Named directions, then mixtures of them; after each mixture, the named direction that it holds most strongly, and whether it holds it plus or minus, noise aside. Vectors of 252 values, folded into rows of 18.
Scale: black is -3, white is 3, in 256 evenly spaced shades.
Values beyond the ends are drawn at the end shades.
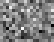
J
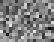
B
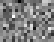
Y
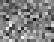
B, plus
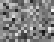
J, plus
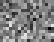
J, minus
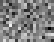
B, plus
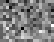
J, minus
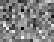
J, minus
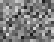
B, minus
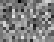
Y, plus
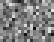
Y, plus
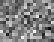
B, plus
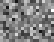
J, plus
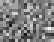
B, minus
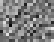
B, minus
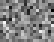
J, minus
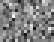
Y, plus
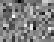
Y, plus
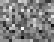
J, plus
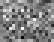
J, plus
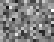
J, plus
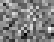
J, plus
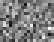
B, minus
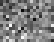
J, minus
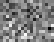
J, minus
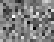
Y, plus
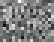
Y, minus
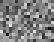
B, plus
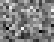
J, plus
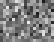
B, minus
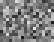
B, minus
